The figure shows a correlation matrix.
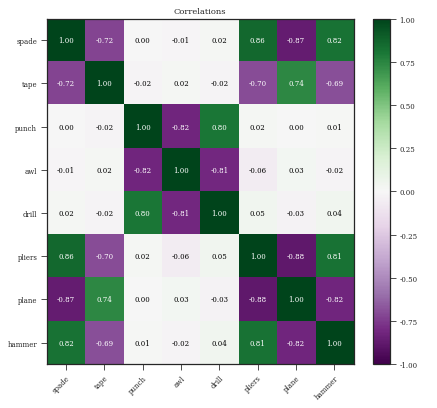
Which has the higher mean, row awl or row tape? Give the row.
tape
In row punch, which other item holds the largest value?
drill
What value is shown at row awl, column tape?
0.02
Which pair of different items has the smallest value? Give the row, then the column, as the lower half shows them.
plane, pliers
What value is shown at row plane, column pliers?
-0.88
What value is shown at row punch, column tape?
-0.02
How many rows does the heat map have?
8
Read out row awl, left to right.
-0.01 0.02 -0.82 1.00 -0.81 -0.06 0.03 -0.02
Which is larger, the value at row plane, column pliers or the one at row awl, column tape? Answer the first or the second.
the second
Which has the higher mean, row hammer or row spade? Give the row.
hammer
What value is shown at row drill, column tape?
-0.02
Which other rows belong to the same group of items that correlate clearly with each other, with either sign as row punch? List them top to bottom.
awl, drill
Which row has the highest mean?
hammer
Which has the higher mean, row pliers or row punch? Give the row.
pliers
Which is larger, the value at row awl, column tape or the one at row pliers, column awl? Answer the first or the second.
the first
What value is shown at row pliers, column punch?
0.02
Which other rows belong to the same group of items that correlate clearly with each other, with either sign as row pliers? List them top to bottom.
spade, tape, plane, hammer
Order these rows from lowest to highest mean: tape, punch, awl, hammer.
awl, tape, punch, hammer
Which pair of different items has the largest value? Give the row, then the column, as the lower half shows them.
pliers, spade
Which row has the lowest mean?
plane
